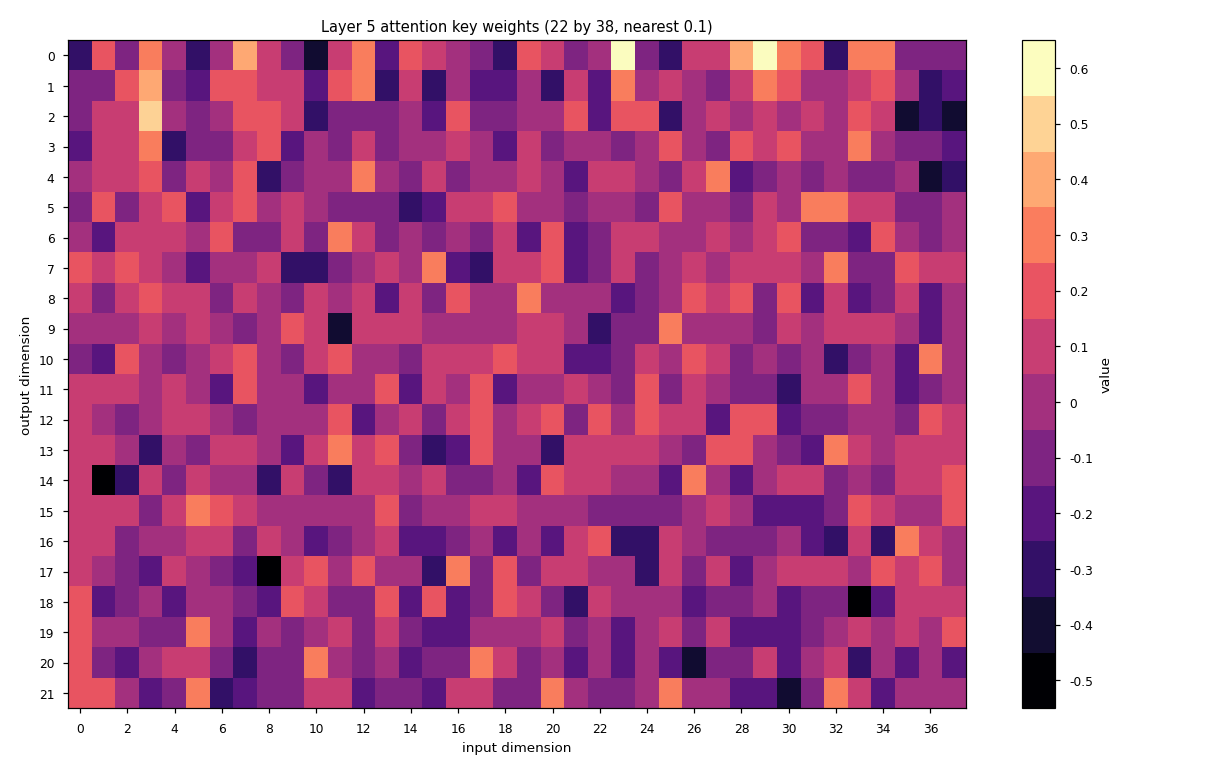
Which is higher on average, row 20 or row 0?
row 0
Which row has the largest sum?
0
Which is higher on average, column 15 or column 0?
column 0
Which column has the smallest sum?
15
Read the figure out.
Title: Layer 5 attention key weights (22 by 38, nearest 0.1)
x-axis: input dimension, ticks 0 2 4 6 8 10 12 14 16 18 20 22 24 26 28 30 32 34 36
y-axis: output dimension, ticks 0 1 2 3 4 5 6 7 8 9 10 11 12 13 14 15 16 17 18 19 20 21 (0 at the top)
Colour bar: value, ticks -0.5 -0.4 -0.3 -0.2 -0.1 0 0.1 0.2 0.3 0.4 0.5 0.6
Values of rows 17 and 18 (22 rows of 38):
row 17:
0.1 0 -0.1 -0.2 0.1 0 -0.1 -0.2 -0.5 0.1 0.2 0 0.2 0 0 -0.3 0.3 -0.1 0.2 -0.1 0.1 0.1 0 0 -0.3 0.1 -0.1 0.1 -0.2 0 0.1 0.1 0.1 0 0.2 0.1 0.2 0
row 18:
0.2 -0.2 -0.1 0 -0.2 0 0 -0.1 -0.2 0.2 0.1 -0.1 -0.1 0.2 -0.2 0.2 -0.2 -0.1 0.2 0.1 -0.1 -0.3 0.1 0 0 0 -0.2 -0.1 -0.1 0 -0.2 -0.1 -0.1 -0.5 -0.2 0.1 0.1 0.1
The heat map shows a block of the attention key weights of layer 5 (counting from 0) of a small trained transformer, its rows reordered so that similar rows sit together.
